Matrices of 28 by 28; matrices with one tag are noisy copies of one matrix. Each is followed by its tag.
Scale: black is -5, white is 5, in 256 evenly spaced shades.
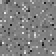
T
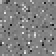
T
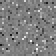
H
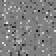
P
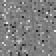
P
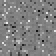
P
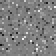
H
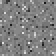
T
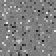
P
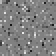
T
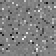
H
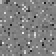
T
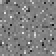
T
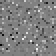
H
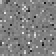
T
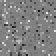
P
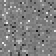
P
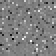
H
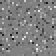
H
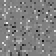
P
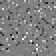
H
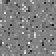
T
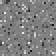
T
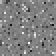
T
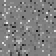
P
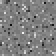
T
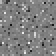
T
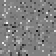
P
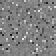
H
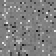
P
